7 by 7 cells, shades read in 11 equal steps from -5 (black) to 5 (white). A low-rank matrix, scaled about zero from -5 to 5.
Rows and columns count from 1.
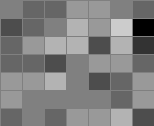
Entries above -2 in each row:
7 5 5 6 6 7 6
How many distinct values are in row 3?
5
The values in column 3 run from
-2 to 2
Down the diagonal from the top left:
0 -1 2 0 -2 -1 -2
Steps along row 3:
up up same down up down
